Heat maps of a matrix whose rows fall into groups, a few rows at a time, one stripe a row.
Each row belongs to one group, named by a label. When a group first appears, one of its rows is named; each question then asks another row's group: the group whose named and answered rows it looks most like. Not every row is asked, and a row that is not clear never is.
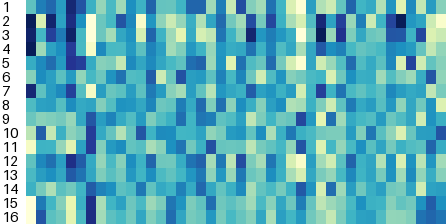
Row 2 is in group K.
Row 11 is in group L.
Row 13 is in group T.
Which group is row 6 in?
T
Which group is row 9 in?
L
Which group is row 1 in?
T
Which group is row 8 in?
T
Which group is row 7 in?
K
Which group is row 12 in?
T
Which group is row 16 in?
L
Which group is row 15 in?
L
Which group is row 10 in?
L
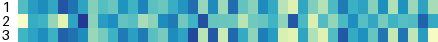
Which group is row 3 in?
T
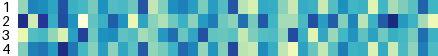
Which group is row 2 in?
K
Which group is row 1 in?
T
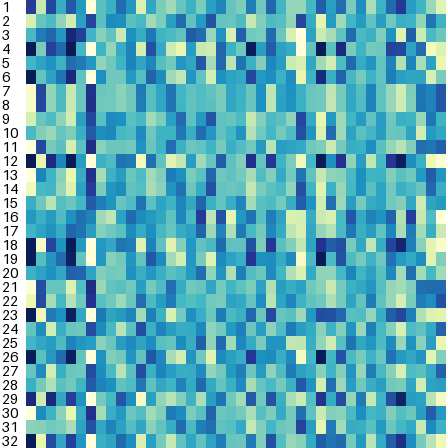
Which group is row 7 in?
L
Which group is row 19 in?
K
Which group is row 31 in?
L
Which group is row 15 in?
L
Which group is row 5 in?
T
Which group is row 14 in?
L
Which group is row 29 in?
K
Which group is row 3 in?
T
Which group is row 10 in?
L
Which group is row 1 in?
K
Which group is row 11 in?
L
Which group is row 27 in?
L
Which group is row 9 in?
L
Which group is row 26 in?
K
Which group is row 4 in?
K
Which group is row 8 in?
L
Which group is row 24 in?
L
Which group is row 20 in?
T
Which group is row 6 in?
K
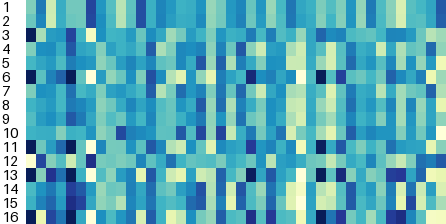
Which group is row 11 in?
K
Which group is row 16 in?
K
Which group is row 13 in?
K
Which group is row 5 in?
T
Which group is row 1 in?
L
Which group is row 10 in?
T
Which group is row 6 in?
K
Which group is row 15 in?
T
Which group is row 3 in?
K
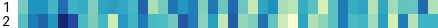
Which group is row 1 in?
T
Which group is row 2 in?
T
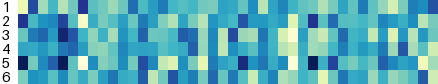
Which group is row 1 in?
L
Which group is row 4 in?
T
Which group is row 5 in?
K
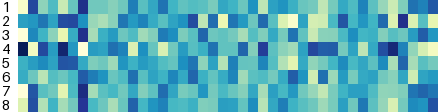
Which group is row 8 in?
L
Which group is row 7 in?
L
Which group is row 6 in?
L
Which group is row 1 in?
L
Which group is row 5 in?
T
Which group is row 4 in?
K
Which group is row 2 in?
T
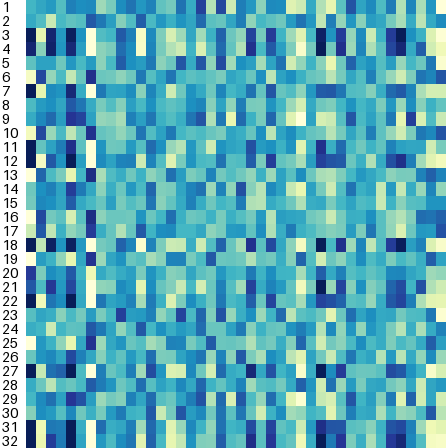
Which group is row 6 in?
L
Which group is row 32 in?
K
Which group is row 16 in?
L
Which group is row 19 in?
L
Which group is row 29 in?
T
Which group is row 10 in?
L
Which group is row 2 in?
L
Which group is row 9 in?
T
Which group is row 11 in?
K
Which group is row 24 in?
L
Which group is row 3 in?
K
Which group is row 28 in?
L
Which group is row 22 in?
K
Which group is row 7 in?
K
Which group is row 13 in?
L
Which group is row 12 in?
K
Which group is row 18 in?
K
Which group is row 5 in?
T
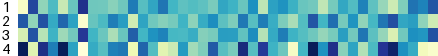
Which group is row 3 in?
L
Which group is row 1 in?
L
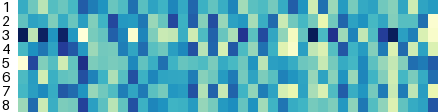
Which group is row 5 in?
L
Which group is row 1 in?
L
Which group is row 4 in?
T
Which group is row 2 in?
T
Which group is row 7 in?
T
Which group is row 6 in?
L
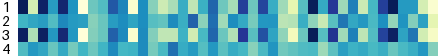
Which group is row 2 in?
T
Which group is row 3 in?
K
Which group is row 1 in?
K
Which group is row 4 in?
T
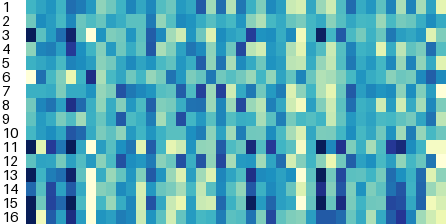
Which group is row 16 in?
K
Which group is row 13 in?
K
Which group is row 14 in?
K
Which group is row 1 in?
T
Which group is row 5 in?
T
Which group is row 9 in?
T
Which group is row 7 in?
T
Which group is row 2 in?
T
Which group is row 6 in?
L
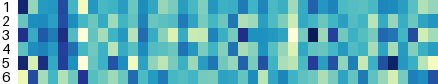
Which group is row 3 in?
K
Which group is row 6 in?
L
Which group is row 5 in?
K
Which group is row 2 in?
T
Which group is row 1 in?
K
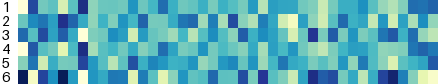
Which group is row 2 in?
T
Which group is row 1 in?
L
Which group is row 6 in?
K
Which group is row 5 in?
L
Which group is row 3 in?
K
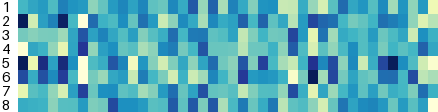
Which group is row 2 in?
K
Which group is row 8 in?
T
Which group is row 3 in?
L
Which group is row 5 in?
K
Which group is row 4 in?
L
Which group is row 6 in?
K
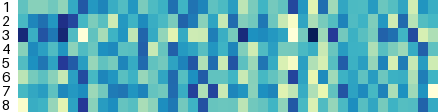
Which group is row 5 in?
T
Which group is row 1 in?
L
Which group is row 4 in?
T
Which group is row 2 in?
T
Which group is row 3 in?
K
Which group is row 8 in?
L
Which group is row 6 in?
L
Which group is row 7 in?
T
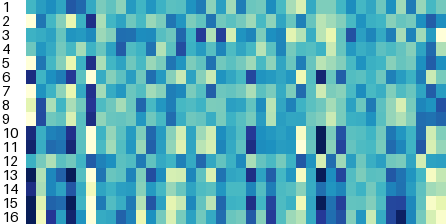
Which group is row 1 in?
T
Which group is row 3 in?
T
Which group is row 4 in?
T
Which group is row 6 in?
K
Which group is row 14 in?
K
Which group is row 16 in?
K
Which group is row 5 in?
L
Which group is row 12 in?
L
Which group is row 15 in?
K
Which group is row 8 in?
L
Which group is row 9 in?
L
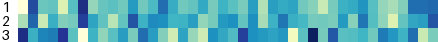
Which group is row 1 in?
L
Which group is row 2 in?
L
